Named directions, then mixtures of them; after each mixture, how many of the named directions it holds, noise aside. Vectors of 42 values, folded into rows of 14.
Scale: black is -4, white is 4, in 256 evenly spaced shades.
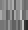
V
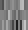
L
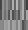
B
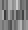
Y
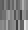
two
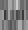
one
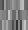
one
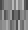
three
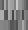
three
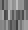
two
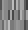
two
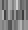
one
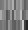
one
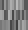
three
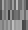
two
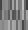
one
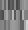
two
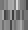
three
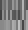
two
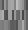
three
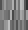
three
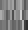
one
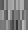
three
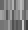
two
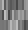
two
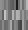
two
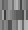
two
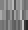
one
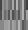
one
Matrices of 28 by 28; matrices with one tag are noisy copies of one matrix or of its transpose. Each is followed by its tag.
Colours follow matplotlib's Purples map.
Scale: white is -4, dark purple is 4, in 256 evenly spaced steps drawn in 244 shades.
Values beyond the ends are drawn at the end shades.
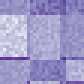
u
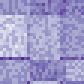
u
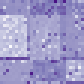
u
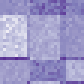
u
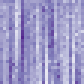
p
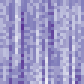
p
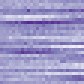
p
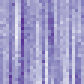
p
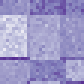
u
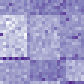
u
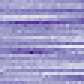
p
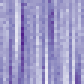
p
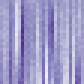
p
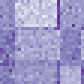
u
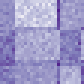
u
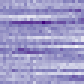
p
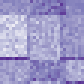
u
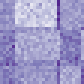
u
